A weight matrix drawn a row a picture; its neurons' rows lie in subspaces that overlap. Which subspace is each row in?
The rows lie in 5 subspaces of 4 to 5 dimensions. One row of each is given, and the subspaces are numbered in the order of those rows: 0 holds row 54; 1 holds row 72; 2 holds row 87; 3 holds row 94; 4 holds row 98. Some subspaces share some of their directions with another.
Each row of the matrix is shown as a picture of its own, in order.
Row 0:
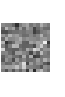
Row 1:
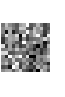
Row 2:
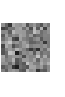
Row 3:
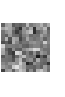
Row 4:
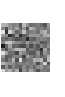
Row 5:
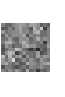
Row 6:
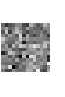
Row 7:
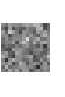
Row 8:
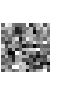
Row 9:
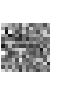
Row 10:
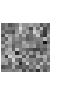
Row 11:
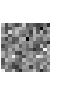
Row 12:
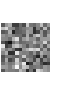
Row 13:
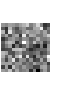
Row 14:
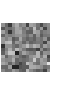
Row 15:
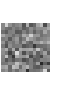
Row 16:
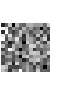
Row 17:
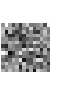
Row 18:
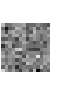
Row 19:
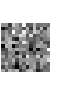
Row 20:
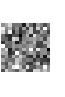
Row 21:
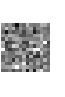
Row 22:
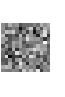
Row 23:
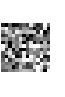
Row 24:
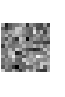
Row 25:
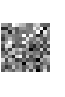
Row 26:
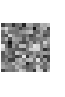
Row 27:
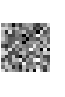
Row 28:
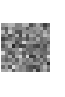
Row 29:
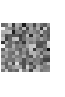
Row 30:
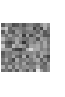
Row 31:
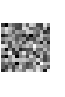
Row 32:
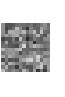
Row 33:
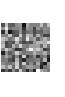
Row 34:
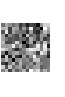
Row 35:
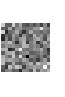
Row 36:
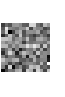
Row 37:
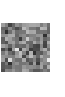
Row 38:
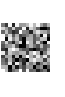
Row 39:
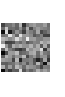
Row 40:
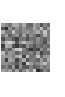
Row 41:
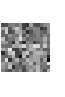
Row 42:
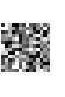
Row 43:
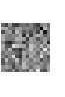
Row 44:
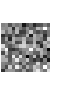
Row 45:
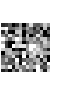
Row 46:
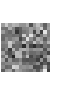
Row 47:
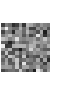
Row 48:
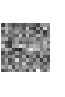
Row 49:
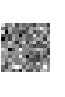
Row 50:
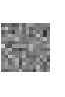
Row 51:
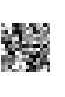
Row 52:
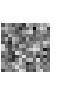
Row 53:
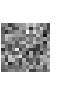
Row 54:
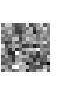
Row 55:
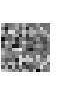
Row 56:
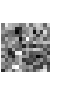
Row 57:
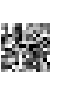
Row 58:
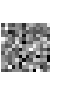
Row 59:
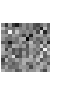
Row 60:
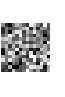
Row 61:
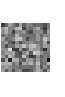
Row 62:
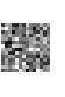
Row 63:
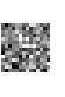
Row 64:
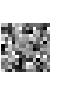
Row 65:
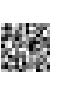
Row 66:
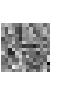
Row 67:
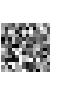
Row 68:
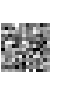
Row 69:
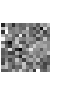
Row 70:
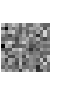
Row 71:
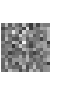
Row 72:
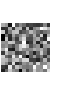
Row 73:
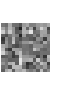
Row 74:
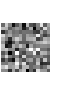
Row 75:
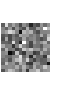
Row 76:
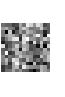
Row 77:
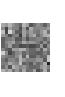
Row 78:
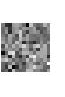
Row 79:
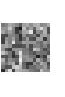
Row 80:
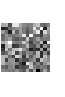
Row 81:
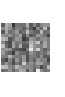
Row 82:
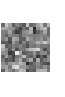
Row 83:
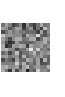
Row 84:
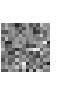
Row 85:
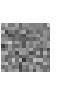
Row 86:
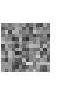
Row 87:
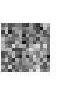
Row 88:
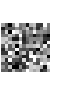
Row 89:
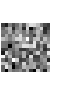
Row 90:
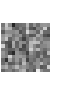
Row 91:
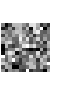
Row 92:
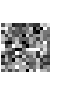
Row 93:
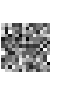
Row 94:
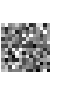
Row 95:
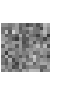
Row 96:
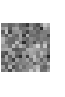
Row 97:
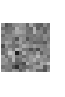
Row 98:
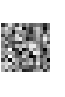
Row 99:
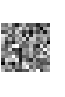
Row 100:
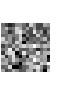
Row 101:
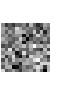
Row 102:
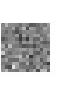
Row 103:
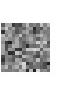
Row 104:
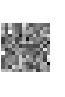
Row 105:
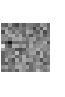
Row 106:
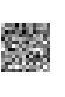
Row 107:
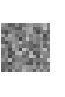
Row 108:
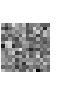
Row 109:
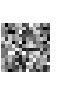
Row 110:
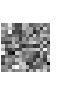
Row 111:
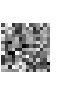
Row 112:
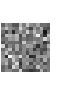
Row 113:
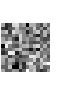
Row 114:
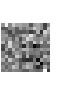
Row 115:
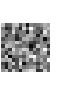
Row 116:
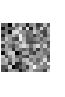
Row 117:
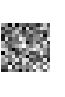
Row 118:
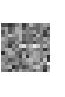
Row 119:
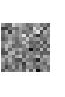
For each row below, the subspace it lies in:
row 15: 3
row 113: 2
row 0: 1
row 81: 4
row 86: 4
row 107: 4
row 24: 3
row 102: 2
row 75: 1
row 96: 2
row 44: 1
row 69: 1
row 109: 1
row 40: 4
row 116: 1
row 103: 1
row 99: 3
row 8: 0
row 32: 3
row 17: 0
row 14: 0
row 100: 0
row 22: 2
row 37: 4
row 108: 4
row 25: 0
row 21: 1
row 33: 3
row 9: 0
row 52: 3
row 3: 3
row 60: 4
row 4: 0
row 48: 1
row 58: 0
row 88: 4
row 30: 2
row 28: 4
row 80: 3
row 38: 1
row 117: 1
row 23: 3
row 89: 2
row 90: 4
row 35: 1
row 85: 0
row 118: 3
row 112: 2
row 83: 3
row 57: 3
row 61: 4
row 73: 3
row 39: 0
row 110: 3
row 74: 3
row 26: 3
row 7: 2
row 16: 1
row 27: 0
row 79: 3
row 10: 2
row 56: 3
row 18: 3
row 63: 2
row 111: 1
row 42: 2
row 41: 4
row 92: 2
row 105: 0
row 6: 2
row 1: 2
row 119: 0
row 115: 4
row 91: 2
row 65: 4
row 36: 3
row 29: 1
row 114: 3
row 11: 3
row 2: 1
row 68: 1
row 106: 1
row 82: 3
